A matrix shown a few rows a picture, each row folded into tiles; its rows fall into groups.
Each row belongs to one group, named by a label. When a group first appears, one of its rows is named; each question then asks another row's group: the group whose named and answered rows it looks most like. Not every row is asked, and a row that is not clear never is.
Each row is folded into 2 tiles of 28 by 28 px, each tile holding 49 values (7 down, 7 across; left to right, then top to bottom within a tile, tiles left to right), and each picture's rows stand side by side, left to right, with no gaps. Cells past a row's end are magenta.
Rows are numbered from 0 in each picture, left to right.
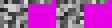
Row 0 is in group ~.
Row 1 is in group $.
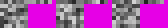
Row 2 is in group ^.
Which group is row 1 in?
~
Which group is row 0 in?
~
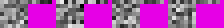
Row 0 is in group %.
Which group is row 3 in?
~
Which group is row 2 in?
^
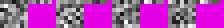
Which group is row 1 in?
%
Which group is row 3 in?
$
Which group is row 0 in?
~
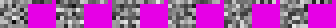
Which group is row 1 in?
^
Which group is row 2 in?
^
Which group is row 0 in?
%
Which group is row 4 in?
~
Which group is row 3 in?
^
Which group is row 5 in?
$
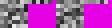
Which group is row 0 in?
$
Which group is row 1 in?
~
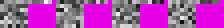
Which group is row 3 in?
%
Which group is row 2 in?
$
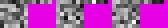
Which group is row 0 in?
~
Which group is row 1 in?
%
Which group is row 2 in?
%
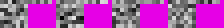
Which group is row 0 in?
~
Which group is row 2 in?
~
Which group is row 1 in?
$
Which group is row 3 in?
^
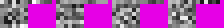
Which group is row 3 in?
%
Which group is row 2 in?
%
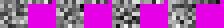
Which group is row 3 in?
%
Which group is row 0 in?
^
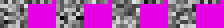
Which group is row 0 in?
~
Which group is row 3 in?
$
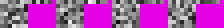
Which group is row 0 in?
$
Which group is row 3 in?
%
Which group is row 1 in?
$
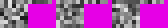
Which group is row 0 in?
%
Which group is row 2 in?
~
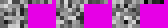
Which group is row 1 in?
%
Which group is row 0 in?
~
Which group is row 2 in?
%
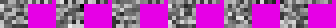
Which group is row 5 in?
^
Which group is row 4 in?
%
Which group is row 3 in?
^
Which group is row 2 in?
~
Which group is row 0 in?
^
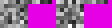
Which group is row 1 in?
$
